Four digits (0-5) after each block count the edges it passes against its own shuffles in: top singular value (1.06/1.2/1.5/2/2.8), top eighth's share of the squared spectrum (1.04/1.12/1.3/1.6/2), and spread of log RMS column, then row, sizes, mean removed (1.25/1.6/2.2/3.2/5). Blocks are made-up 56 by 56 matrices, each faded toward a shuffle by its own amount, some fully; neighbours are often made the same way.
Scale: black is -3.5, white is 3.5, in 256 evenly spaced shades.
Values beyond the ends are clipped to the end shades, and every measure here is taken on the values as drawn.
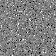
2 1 0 0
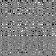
4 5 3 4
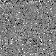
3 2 0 1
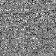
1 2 0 3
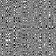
4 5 3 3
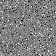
0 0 0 0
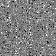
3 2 1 0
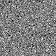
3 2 0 1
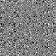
4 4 2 2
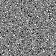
0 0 0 0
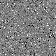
0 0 0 0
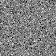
0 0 1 0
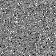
0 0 0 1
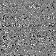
1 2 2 2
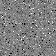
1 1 0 0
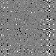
4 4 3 2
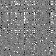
4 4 2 2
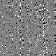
3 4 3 1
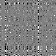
4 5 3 2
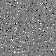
1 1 1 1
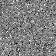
0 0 0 1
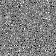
1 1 0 1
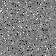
0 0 0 0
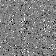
1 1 1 1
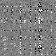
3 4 3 3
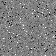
0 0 0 0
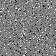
0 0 0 0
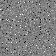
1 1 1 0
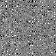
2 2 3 2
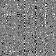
2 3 3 2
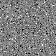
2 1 0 0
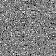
3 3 0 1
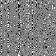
3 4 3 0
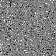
2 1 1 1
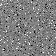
1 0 0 0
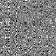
3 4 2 2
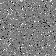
0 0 0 0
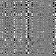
4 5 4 2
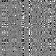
4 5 3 2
